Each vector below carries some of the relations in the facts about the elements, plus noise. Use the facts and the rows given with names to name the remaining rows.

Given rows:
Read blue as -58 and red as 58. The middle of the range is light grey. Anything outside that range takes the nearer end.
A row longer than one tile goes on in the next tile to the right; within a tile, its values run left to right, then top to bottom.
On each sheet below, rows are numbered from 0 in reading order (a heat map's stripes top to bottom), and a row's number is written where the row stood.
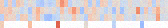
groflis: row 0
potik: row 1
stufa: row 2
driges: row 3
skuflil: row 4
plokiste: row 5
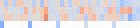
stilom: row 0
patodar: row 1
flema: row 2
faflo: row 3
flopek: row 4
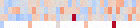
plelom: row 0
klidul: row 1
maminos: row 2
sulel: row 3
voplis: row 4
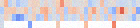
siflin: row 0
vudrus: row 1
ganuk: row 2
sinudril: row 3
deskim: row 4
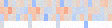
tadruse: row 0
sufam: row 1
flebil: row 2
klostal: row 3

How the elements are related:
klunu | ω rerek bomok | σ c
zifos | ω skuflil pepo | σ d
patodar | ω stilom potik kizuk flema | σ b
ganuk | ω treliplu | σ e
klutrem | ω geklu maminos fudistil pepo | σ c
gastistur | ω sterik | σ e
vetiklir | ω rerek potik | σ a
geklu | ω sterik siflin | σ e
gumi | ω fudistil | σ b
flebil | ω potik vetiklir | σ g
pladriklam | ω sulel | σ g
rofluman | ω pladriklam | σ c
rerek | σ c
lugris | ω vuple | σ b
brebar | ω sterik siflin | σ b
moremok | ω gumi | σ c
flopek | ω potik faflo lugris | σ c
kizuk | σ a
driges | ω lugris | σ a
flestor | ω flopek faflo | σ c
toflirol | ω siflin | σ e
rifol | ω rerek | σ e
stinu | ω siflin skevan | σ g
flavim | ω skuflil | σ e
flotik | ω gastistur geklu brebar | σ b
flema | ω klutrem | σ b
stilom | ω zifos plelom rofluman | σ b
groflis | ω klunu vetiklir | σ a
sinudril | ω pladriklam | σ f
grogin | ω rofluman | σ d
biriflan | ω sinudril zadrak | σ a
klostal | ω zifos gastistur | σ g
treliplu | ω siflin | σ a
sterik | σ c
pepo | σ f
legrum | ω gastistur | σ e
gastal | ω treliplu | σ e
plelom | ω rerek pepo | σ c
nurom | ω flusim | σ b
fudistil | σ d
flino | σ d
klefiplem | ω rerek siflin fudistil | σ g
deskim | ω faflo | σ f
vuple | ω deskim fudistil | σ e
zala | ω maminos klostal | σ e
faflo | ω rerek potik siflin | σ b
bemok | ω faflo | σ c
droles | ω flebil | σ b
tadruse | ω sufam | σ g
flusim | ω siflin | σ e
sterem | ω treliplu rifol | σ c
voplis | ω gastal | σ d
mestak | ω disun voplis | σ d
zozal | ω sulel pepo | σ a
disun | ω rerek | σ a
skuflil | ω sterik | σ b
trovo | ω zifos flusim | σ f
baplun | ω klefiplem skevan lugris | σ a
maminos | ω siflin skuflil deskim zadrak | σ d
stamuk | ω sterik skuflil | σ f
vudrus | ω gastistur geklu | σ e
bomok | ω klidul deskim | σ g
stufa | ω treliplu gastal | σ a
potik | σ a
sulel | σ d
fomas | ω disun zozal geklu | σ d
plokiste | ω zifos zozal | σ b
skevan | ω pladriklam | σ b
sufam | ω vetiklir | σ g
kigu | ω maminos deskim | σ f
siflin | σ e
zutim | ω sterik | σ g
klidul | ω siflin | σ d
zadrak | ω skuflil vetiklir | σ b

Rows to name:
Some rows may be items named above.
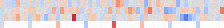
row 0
biriflan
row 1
faflo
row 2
flino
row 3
flema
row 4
stufa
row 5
kigu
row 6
sterik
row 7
skuflil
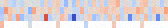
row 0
fudistil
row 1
zifos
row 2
rerek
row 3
zutim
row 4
rifol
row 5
rifol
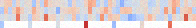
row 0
flotik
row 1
grogin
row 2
zozal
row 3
voplis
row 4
rofluman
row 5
lugris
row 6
mestak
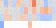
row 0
stilom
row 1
gastal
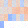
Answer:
legrum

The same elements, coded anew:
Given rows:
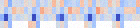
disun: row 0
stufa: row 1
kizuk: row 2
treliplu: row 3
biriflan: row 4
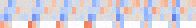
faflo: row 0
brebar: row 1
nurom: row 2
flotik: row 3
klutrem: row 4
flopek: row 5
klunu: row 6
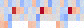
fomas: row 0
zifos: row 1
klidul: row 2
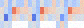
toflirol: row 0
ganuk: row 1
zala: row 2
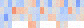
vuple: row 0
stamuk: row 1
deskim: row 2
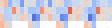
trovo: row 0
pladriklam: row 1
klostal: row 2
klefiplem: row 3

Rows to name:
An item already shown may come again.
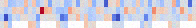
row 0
biriflan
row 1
zifos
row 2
pladriklam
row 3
sinudril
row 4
potik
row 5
rifol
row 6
pepo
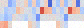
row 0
droles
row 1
sulel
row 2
sulel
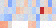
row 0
zadrak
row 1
flino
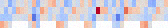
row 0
lugris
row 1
sterem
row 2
flema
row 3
maminos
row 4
siflin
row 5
patodar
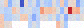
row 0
sinudril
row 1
vuple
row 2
fudistil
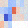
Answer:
stinu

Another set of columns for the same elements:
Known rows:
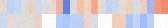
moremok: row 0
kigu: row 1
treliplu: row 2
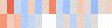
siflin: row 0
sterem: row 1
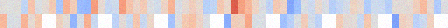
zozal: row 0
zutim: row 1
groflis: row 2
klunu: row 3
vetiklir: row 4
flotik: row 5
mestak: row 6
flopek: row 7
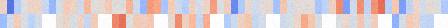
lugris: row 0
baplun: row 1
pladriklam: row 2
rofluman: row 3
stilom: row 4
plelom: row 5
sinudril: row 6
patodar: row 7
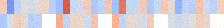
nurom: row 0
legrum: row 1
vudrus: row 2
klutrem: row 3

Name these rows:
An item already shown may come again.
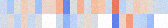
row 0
sterem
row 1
trovo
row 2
faflo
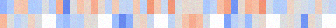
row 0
voplis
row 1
kigu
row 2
stamuk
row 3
rerek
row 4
deskim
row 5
maminos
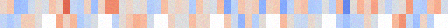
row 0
sterik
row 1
siflin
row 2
rerek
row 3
kizuk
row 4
stufa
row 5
voplis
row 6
kigu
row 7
stinu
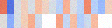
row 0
pepo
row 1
vuple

